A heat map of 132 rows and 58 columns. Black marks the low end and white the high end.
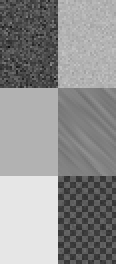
It is made of 3 by 2 panels. Panel 1,1: low, fine-grained. Panel 1,2: high, fine-grained, faint in contrast. Panel 2,1: high, flat. Panel 2,2: middling, slanting down to the right, faint in contrast. Panel 3,1: very high, flat. Panel 3,2: low, checkered.
